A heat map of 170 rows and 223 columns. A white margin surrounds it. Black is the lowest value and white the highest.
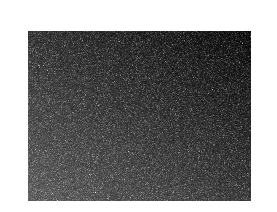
The bottom left is the ninth with the highest average. Values rise toward the bottom left. Neither half mirrors the other. The top right is the ninth with the lowest average.
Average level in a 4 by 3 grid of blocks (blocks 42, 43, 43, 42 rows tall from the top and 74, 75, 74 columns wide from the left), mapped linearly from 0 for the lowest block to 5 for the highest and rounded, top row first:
210 | 321 | 432 | 543
